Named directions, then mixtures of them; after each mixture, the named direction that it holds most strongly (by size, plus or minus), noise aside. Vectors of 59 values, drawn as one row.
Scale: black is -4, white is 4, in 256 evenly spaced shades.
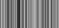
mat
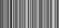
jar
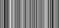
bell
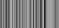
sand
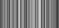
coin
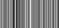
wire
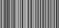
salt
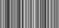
mat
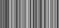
sand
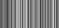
salt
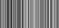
mat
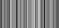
coin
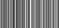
wire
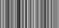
mat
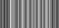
bell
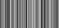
coin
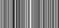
wire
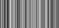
bell
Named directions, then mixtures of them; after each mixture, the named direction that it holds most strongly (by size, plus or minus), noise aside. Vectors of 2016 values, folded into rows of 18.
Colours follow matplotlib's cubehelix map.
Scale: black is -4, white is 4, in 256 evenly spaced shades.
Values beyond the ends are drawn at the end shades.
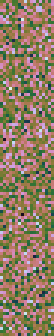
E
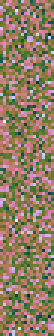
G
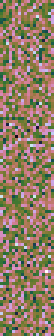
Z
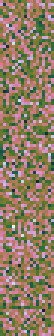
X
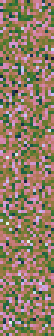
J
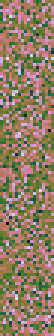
J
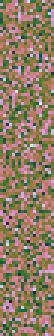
J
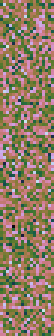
X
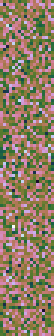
X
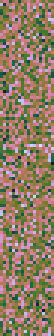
X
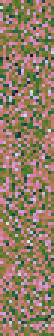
J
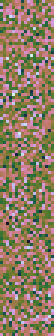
J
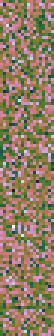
X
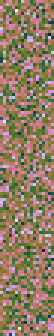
G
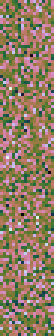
E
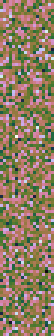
Z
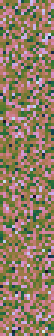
G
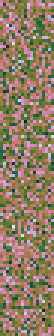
X
